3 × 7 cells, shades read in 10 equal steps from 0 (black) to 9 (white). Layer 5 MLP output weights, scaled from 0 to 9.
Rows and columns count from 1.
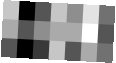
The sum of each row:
34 38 25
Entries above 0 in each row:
6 7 6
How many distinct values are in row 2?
4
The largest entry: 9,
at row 2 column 6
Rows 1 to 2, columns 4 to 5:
7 5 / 6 6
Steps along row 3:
down up up down up down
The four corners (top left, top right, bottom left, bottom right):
7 4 3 4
